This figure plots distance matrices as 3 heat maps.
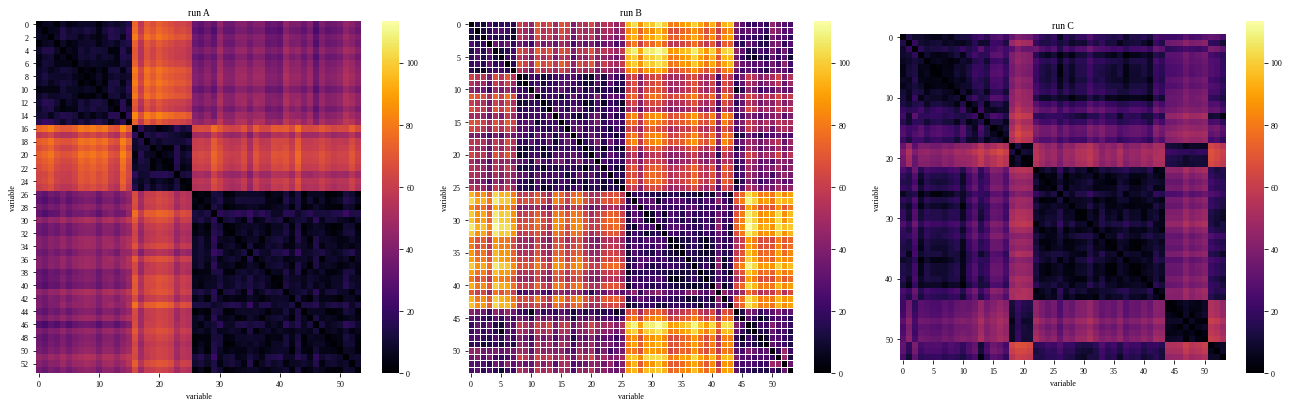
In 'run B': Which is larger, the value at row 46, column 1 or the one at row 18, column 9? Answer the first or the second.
the first
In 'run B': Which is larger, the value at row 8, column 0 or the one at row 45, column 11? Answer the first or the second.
the first
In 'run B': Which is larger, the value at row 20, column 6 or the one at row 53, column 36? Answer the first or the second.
the second
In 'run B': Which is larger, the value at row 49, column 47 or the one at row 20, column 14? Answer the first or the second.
the second
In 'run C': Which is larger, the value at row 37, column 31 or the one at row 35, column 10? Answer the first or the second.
the first
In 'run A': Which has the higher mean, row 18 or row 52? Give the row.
18
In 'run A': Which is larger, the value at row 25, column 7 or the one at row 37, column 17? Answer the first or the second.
the first
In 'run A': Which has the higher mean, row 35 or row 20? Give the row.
20
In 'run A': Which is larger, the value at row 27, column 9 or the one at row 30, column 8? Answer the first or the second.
the second
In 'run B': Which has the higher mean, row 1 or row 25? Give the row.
1
